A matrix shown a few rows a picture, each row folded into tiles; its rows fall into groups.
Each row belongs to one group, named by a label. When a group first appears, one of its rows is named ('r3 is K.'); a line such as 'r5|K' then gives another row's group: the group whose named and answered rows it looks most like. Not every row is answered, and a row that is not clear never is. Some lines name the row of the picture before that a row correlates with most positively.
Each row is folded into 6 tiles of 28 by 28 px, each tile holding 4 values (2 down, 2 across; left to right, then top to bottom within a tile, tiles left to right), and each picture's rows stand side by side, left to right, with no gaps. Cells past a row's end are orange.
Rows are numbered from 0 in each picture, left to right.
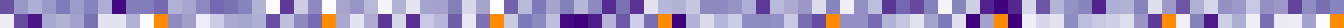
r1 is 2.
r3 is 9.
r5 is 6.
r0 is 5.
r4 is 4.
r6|4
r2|9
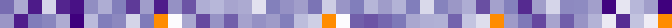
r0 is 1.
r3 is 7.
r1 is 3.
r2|3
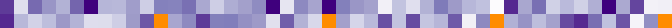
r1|7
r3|9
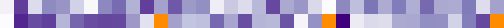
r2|4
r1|9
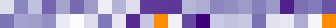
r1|5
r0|6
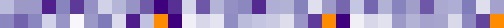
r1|4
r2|4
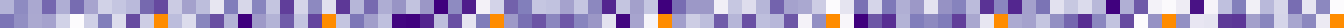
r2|9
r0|6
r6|9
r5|3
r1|9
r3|7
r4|9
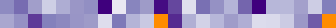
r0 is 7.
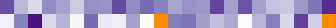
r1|6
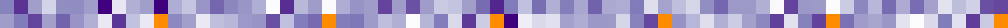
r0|7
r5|6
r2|6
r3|4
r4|2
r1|2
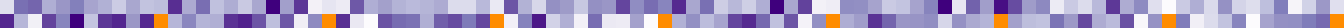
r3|5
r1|9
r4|9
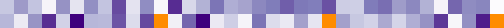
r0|9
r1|5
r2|2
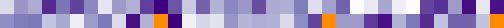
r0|6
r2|7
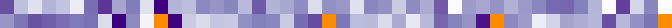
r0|7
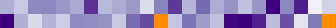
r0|4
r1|9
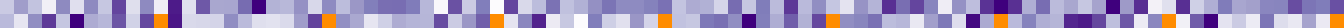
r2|2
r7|5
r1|4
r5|6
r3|5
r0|9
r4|9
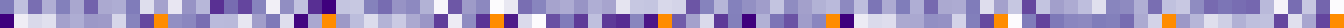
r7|2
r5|4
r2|2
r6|3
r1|6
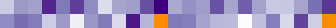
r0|6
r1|6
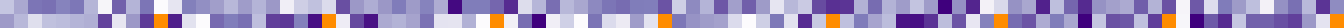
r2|5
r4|6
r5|9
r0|2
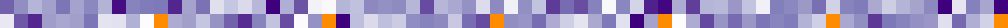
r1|9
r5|7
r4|3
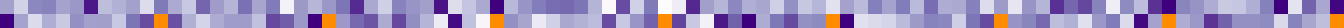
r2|7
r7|7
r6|6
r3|2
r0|4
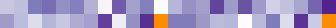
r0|2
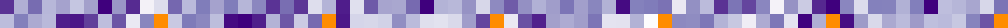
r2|4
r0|9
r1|9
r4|6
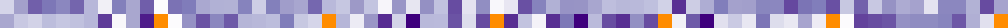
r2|9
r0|2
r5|3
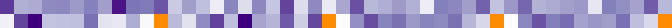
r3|3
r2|3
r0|5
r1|9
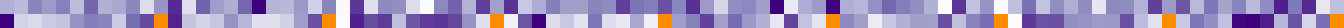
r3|5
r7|9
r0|4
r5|2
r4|7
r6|3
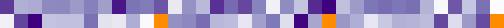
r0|5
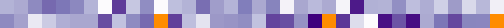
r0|2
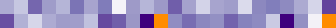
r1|7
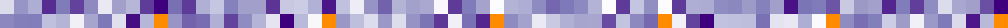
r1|7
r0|6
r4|5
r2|2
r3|2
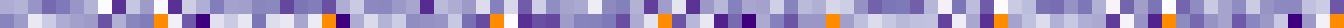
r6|2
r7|7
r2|4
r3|3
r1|5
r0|2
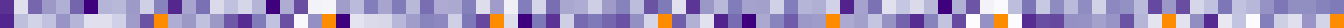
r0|4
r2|4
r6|3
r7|5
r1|9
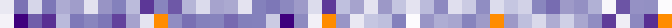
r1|7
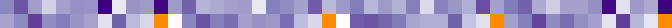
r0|7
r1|3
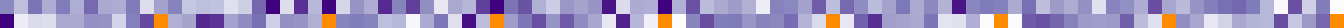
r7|2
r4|3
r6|3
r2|6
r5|5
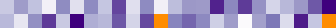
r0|9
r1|6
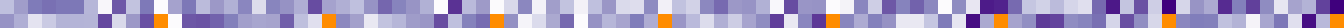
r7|6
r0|2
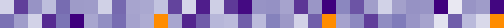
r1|1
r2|7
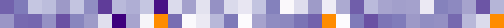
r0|7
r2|3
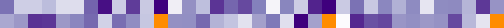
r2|3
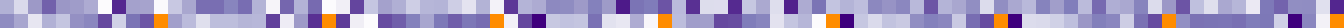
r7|7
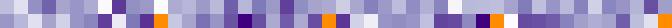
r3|3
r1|9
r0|2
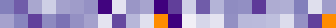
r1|4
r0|7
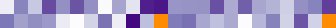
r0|6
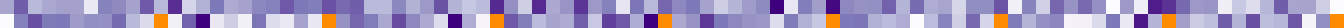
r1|5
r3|1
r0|3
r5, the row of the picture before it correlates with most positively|1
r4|7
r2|7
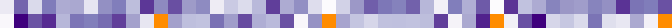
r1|9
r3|5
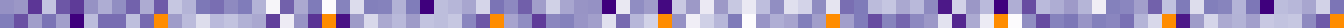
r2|4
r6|3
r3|7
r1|2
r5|7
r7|4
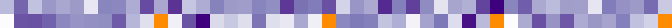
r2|6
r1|5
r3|3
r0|3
